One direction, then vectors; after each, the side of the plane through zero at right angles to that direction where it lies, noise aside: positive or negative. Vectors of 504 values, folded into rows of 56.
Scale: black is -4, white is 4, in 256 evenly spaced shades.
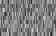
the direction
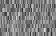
positive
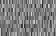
negative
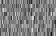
positive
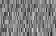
positive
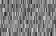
positive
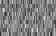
positive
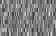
negative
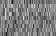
negative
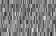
positive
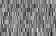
positive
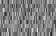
positive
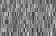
negative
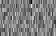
positive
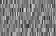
negative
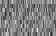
positive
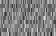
positive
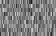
positive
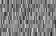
positive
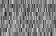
positive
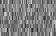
negative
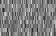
negative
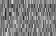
positive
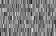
positive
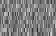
negative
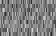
positive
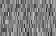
positive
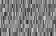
positive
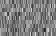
negative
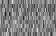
positive
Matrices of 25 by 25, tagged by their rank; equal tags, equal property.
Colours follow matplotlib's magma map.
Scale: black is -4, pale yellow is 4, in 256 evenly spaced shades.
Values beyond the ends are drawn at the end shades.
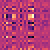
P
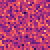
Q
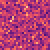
Q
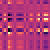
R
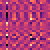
P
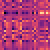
P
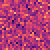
Q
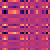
R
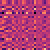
P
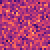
Q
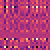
P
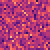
Q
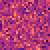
Q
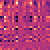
P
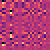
P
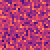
Q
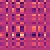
R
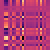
R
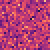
Q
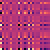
R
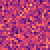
Q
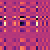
R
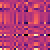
P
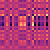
R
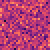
Q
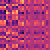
P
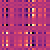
R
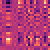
P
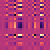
R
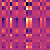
R
